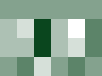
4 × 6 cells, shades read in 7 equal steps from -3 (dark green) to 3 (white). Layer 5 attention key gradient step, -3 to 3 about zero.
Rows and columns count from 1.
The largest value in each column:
1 2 2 1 3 0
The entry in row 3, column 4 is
1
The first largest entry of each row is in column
1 5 5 3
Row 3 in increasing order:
-3 -1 1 1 1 2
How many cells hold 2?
3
